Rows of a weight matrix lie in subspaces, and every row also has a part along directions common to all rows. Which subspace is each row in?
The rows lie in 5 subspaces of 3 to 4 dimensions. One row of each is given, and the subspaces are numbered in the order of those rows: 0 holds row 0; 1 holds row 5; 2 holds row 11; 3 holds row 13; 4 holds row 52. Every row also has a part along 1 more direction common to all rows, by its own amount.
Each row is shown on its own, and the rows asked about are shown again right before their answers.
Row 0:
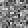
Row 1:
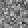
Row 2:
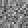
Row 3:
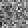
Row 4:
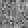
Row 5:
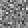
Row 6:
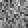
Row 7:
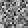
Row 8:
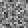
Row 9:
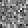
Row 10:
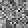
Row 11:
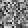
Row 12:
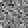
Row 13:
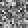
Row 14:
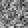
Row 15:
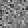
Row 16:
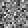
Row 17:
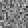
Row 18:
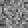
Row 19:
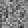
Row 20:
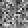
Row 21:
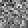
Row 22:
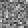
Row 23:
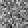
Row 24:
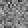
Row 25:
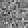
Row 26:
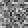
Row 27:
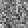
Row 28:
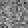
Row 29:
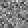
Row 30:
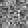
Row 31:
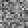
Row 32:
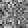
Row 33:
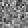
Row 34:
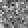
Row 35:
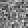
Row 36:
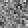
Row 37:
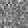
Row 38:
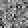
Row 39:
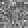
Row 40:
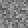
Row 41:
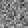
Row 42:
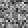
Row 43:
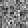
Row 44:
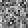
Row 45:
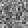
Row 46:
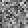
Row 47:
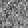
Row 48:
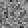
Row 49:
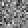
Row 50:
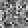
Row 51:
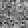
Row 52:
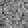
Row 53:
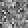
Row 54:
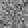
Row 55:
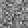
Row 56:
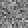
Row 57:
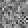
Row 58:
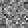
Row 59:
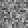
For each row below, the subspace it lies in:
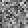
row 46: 0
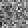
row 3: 4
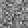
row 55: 1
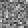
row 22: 0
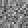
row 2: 1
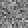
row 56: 3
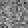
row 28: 4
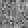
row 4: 4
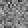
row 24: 2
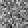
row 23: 3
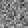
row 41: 2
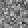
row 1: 0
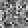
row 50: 1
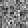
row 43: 0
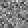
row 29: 3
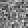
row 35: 3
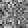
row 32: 2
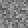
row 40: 3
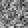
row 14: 2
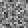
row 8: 0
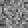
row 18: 4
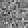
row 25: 3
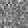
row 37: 2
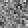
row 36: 1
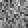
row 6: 1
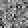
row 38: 1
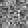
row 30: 0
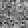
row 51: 4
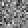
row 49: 2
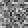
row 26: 3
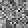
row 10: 4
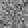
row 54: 1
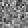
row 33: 2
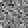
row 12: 1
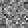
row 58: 4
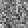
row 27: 4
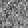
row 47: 2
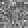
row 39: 3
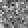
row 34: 3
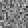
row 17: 1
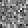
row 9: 1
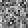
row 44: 0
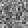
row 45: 4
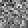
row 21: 1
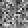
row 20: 1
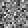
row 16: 2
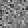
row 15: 1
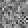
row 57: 4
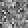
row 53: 3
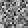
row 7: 2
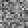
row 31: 0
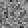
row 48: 0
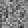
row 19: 0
